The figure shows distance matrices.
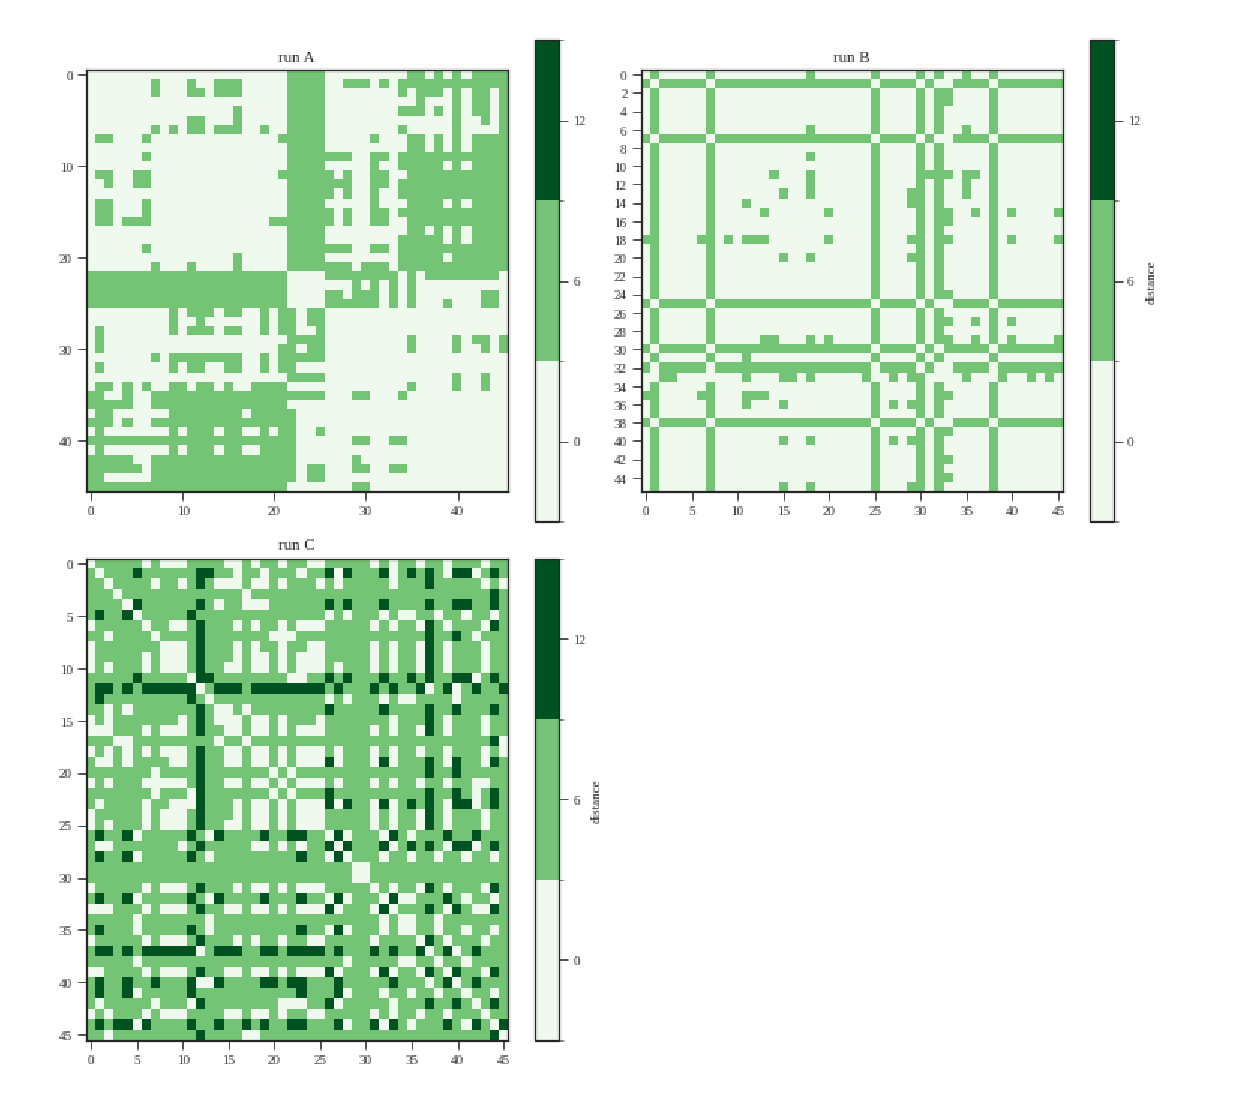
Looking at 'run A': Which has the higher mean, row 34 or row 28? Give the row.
34
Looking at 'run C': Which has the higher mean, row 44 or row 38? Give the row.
44
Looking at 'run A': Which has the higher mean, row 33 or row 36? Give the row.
36
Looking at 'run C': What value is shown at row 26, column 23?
12
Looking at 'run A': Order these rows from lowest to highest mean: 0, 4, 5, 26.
5, 26, 0, 4
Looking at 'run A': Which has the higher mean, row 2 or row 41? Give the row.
2
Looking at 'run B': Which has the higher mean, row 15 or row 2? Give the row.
15
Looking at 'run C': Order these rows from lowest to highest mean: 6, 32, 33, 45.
33, 6, 45, 32
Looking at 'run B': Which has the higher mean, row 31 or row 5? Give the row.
31
